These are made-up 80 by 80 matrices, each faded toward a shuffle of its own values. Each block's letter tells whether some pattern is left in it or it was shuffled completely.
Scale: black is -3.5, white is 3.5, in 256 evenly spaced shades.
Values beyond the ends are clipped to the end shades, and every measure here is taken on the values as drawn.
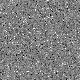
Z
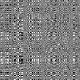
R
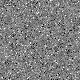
Z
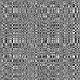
R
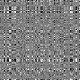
R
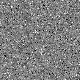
Z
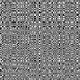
R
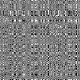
R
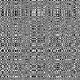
R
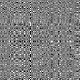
R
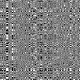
R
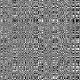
R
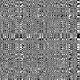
R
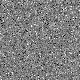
Z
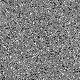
Z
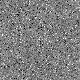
Z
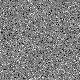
Z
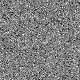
Z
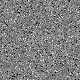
Z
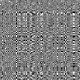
R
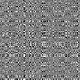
R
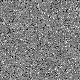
Z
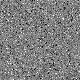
Z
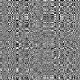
R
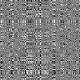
R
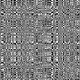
R
